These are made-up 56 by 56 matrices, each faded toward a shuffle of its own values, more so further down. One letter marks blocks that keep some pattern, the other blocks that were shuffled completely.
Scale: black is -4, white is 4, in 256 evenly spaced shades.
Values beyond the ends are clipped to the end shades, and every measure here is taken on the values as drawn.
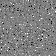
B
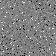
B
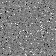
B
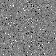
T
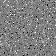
B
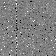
T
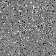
T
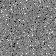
B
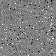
T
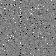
T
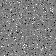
B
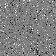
T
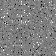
T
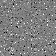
T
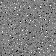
B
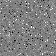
T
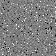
T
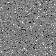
B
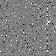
T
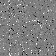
T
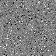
B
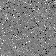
B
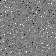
B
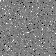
B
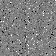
T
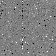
T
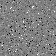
B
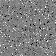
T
